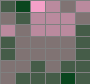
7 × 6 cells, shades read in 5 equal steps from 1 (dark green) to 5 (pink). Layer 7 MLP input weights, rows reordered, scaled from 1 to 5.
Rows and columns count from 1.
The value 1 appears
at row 1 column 2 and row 7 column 5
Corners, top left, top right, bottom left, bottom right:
2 4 3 2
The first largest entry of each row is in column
3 3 1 2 2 1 1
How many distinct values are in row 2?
3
